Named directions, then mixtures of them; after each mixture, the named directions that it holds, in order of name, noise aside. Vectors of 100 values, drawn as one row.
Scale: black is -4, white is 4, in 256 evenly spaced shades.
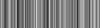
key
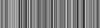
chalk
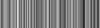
chalk, key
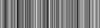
key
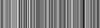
chalk, key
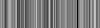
chalk, key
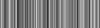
key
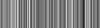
chalk, key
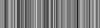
chalk, key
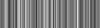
chalk, key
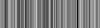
chalk, key
